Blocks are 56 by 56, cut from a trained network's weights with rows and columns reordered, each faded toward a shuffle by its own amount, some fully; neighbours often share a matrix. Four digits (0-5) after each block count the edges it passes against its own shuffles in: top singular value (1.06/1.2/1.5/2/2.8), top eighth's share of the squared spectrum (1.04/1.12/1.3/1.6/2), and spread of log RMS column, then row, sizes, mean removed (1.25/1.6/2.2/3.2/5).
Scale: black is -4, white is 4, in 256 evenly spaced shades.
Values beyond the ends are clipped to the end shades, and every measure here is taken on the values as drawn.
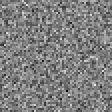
2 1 0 0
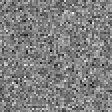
2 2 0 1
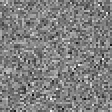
2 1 0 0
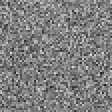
1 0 0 0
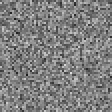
0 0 0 0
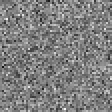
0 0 0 0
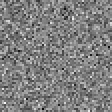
0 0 0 0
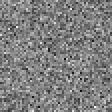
3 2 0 1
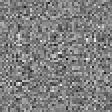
4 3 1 2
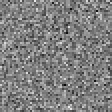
0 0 0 0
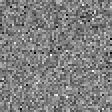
0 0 0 0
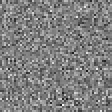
3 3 0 2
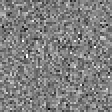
2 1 0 0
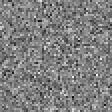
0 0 0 0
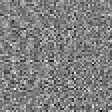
4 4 2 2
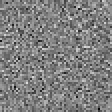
3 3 1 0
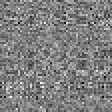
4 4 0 3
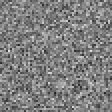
2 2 0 0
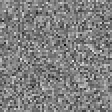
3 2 0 0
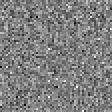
2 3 0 1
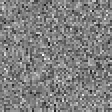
2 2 0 0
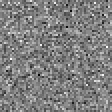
1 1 0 1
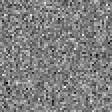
1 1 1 0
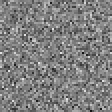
2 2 0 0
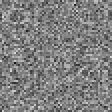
4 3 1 1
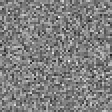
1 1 0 0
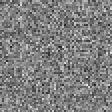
3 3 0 1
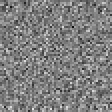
3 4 1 1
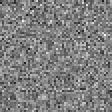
3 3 0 1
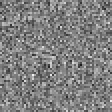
2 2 1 1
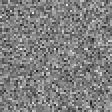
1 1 0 0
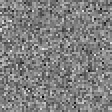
2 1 0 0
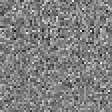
3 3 1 1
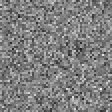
1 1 0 0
